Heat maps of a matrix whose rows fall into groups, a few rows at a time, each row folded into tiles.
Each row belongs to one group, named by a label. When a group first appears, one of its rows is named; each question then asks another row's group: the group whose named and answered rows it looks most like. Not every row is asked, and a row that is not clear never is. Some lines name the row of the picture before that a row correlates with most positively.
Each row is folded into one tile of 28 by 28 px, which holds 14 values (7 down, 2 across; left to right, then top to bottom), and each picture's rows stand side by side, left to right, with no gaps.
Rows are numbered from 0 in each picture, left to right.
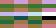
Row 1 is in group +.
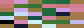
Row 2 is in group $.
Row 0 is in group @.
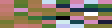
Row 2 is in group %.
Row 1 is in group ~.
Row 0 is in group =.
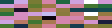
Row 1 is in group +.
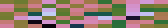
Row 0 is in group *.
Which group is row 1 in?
@
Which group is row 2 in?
@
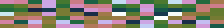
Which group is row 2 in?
%
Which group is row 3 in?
$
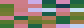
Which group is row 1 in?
=
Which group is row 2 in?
=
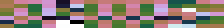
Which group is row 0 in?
@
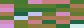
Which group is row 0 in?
*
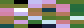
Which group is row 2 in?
*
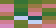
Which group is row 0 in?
*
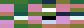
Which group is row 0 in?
*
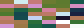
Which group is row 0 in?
~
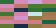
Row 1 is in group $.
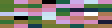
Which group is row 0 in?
+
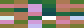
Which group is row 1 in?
*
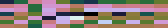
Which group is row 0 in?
$
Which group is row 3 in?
$
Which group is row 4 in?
$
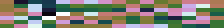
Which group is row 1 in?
*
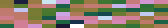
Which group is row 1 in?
~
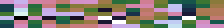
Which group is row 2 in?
+
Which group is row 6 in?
*
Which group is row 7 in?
%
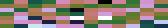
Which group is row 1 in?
%
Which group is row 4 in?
=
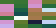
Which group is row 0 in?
*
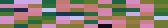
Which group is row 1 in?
=
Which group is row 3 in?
@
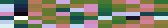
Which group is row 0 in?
*
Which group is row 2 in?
=
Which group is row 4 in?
+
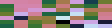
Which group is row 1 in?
=
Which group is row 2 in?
@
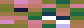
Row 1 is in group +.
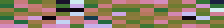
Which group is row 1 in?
+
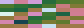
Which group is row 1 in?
=
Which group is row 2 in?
$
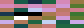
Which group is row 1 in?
$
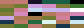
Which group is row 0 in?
@
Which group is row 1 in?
$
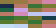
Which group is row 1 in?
+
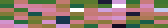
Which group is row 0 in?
%
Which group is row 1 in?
$
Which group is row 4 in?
=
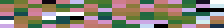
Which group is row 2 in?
+
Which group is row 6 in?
=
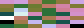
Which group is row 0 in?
@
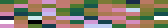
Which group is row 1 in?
@
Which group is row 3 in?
%
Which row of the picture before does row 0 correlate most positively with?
1
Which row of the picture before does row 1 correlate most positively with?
0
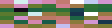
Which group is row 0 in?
~
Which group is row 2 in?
~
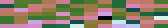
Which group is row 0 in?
=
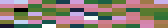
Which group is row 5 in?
~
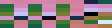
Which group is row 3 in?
$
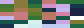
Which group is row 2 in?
*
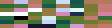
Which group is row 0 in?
+
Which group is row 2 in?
=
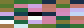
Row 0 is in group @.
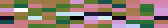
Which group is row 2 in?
+
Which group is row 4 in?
%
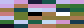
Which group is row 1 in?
$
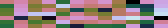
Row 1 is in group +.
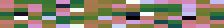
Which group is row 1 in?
*
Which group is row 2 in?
=
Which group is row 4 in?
~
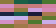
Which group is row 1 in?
$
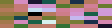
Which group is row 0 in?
~
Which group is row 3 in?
@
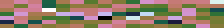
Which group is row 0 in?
@
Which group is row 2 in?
+
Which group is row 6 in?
@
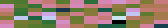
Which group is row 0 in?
*
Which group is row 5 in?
@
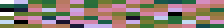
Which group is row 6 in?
$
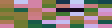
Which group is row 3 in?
%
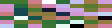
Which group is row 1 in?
~
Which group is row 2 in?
@
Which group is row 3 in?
+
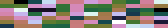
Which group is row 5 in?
~
